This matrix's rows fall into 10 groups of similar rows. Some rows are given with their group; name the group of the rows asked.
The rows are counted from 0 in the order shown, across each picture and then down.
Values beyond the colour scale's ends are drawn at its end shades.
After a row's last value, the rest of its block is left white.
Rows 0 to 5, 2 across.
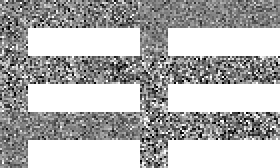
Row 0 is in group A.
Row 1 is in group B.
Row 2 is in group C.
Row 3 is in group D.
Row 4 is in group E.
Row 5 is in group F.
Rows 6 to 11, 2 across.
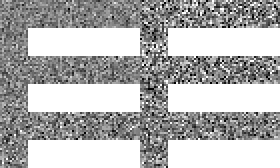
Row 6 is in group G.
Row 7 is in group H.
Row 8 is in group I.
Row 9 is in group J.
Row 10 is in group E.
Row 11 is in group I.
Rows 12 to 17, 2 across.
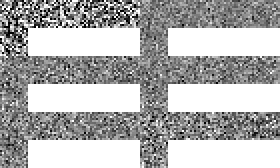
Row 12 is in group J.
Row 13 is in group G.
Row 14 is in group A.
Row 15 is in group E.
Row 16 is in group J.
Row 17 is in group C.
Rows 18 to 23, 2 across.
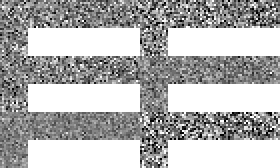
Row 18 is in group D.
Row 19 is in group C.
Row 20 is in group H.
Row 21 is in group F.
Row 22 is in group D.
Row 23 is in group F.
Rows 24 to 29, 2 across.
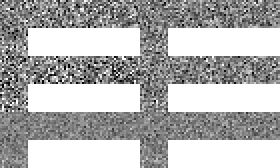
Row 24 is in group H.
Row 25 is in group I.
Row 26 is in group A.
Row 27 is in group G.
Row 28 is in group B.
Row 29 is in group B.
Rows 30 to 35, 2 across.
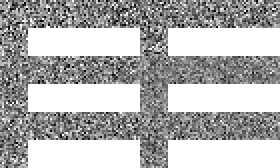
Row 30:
C
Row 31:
I
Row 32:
E
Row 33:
F
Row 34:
D
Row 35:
J
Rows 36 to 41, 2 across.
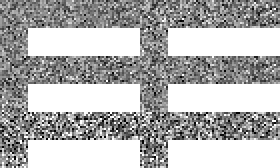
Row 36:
C
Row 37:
C
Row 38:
B
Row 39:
C
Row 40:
H
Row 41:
G
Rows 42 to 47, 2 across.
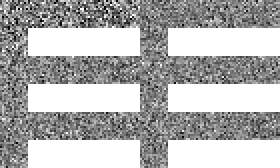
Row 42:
F
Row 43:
I
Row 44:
C
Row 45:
D
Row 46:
D
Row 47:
C
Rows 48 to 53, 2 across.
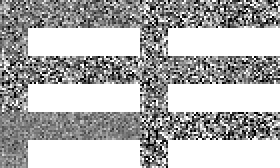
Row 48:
F
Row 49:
F
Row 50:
F
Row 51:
A
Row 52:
H
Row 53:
J
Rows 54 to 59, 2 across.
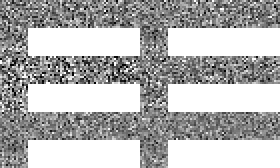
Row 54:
I
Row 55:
H
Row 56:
C
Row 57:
I
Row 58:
H
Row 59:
D
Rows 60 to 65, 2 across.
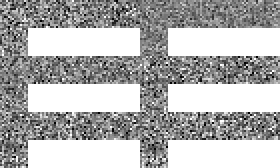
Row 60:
C
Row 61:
I
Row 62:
J
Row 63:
F
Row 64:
G
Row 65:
H
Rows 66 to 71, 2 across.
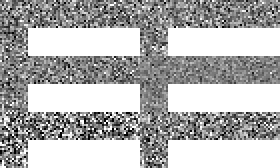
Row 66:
J
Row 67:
D
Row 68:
A
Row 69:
B
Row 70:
F
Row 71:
E
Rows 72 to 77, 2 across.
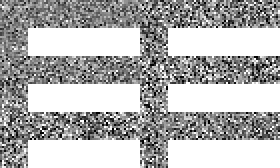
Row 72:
D
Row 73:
J
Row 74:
B
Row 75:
C
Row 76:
F
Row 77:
A
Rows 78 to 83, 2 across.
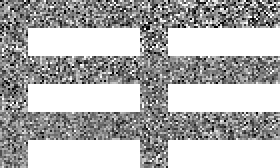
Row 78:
B
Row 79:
E
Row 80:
H
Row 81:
E
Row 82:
C
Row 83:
I
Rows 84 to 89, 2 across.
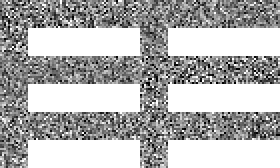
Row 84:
I
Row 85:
J
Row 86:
I
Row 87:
A
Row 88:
D
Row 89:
C
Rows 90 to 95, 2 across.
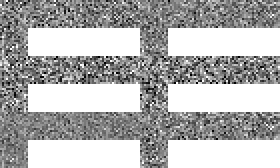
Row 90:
A
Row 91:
E
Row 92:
F
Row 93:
J
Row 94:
A
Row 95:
E
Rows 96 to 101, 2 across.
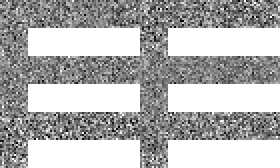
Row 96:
C
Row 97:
F
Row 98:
E
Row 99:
F
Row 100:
D
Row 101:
H
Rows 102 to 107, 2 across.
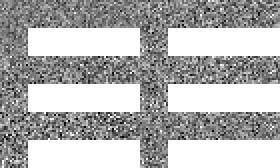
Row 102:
J
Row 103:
E
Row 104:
F
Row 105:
H
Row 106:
B
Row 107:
E
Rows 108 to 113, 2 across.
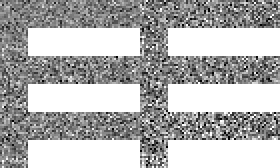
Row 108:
B
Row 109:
A
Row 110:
I
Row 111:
I
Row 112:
B
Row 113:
H
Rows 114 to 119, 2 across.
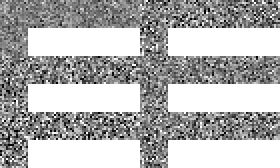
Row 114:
F
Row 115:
A
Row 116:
G
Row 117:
I
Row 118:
J
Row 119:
E
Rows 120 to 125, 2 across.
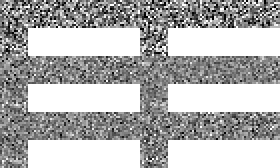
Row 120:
J
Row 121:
I
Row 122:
B
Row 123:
D
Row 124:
B
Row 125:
E
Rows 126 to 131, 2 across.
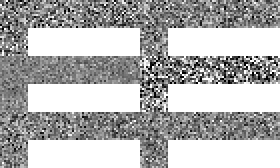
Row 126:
A
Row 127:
F
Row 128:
H
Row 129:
F
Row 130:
C
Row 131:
J
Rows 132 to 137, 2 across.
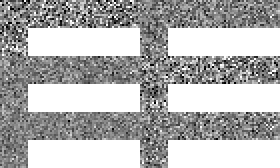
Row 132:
B
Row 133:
J
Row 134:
F
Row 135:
H
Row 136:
G
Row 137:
E
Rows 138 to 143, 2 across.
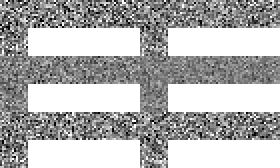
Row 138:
A
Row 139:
B
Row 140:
J
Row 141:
I
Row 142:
G
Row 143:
B
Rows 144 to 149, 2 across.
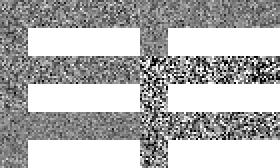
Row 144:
J
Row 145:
C
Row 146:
J
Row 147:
C
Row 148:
B
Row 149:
J
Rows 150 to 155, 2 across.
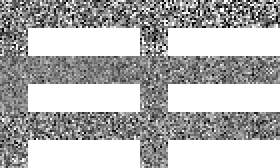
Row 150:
G
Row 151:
H
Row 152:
C
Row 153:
E
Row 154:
D
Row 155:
C
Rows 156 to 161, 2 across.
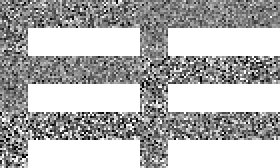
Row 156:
I
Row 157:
B
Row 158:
J
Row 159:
B
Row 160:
D
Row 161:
D
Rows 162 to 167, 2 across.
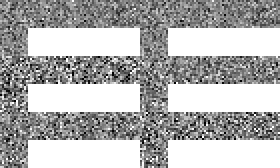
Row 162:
C
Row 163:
C
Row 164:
G
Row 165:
D
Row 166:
E
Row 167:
A
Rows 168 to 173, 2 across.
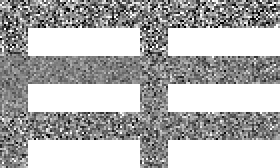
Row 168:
E
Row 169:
E
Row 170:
B
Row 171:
C
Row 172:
D
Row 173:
E
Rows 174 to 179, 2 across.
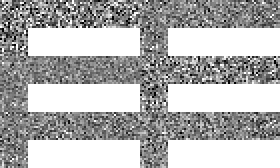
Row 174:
G
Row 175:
A
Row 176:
D
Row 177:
H
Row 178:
A
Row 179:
C
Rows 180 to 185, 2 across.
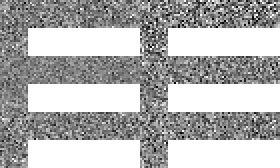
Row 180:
F
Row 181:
E
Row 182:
B
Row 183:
D
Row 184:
D
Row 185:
C
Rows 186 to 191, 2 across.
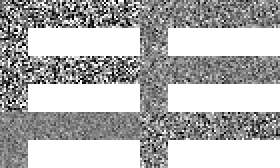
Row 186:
I
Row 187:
D
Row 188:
E
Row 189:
D
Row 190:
D
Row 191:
C
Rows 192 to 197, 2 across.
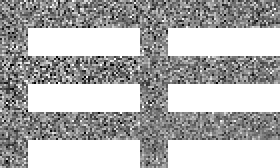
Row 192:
H
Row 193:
C
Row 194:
J
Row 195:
E
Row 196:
J
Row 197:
H
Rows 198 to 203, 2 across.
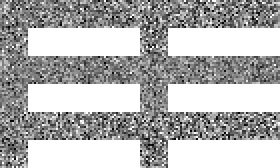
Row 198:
F
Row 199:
E
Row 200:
F
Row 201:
C
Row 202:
H
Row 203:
J
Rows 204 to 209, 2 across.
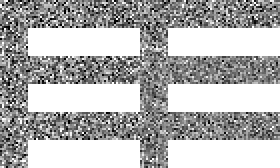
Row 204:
A
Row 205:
B
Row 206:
E
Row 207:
D
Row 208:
D
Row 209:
A
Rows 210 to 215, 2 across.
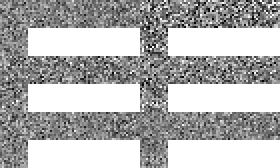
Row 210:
C
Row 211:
E
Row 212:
F
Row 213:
B
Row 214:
C
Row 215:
H
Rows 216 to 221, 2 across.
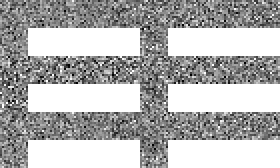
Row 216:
C
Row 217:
A
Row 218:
E
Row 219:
J
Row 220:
C
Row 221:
H
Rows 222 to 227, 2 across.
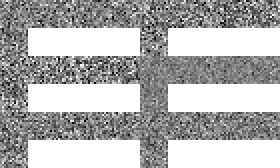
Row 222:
G
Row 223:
F
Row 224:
H
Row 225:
G
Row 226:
I
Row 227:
J
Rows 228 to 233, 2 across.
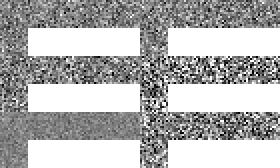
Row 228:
E
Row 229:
D
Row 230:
G
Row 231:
H
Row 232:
D
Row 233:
F
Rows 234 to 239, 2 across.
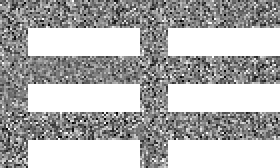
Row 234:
C
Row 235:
C
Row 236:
D
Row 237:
C
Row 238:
I
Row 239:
D
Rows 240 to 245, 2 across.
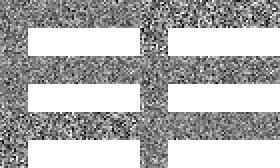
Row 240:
I
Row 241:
G
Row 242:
E
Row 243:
E
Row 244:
G
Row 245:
D
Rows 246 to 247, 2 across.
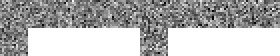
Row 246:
G
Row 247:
I
